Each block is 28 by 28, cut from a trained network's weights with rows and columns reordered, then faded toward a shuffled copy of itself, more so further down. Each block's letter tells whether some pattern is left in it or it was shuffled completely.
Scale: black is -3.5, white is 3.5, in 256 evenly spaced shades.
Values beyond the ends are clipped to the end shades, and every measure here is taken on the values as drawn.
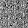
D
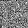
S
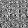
D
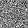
S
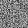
D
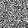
D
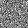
S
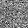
S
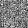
D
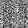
D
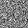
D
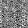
D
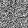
D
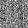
D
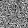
S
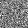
S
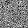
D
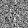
D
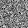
S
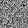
S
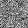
S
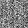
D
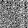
D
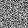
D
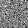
S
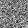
S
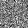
S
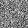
S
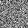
S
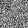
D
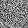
S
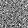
S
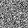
S
